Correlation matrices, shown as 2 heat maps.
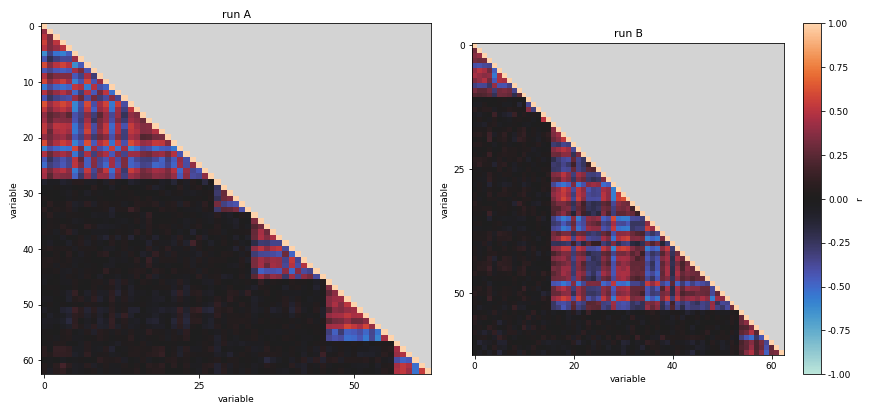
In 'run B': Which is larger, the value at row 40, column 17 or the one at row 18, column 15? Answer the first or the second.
the second
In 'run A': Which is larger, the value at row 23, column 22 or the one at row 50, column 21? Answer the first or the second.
the second
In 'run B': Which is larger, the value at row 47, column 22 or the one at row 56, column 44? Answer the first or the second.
the first
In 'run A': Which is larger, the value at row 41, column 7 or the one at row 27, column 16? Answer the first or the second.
the second
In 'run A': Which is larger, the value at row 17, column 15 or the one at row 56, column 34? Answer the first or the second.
the first
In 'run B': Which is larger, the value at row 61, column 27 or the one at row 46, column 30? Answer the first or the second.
the second
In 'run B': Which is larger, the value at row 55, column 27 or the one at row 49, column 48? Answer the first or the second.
the first
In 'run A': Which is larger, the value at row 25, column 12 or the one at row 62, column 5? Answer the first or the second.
the second
